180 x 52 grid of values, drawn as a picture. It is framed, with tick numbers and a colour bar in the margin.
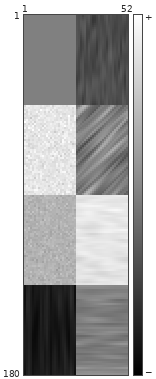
The table splits into 4 rows of 2 panels. Panel 1,1: middling, flat. Panel 1,2: low, streaked downward, faint in contrast. Panel 2,1: very high, fine-grained, faint in contrast. Panel 2,2: middling, slanting up to the right. Panel 3,1: high, fine-grained, faint in contrast. Panel 3,2: very high, streaked across, faint in contrast. Panel 4,1: very low, streaked downward, faint in contrast. Panel 4,2: middling, streaked across, faint in contrast.
